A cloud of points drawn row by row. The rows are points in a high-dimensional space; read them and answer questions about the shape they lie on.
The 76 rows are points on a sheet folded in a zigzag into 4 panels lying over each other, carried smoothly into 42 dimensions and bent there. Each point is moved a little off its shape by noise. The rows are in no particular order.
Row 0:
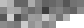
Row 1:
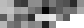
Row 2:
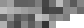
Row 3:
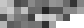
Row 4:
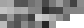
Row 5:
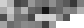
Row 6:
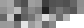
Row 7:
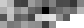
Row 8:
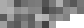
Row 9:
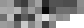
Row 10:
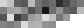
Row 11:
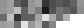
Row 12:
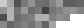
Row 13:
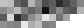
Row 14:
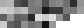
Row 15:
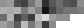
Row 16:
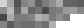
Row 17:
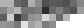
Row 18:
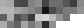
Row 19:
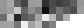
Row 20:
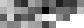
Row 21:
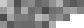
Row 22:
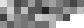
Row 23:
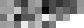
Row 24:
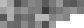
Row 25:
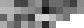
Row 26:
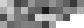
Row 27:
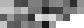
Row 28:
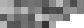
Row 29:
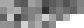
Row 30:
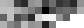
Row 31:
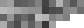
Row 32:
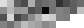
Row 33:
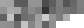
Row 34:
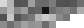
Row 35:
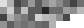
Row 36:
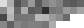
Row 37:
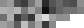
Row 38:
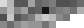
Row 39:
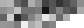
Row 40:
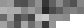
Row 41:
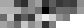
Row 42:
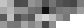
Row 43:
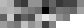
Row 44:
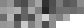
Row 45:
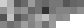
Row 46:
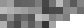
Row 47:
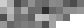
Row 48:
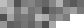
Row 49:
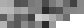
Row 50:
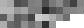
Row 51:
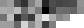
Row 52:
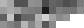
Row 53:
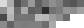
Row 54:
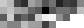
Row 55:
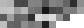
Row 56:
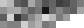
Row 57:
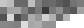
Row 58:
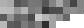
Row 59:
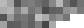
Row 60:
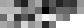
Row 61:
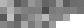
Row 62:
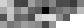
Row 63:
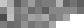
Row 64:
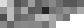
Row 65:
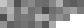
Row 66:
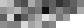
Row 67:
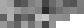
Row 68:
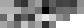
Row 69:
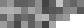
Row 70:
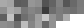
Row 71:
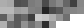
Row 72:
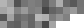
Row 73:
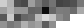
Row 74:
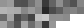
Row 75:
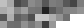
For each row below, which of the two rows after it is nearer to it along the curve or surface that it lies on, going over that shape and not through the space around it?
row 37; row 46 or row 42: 46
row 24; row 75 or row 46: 46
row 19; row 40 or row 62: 40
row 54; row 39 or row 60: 60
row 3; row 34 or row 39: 34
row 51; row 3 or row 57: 57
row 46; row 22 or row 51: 51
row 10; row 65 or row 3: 65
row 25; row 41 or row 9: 41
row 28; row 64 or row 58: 58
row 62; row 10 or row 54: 54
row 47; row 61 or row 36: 36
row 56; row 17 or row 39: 39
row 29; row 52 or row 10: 10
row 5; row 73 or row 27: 27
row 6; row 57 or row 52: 57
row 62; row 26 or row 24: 26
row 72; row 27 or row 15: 15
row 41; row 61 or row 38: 38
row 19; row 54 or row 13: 13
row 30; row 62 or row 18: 62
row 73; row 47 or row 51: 47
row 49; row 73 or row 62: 73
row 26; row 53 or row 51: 53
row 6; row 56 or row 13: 13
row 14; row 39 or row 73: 73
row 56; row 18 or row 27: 18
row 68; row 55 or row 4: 4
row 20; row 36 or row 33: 36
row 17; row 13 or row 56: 13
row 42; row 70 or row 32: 32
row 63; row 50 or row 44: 44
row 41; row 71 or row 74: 71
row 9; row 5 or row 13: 13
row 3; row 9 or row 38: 38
